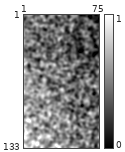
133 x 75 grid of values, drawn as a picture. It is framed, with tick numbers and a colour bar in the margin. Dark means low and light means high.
Slope: up to the bottom left. Lone odd cells: none. Ninth with the lowest average: top right. Histogram: bell-shaped.
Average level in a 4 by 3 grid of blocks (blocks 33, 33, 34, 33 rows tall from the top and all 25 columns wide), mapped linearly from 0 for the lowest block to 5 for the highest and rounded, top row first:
210 / 320 / 422 / 542
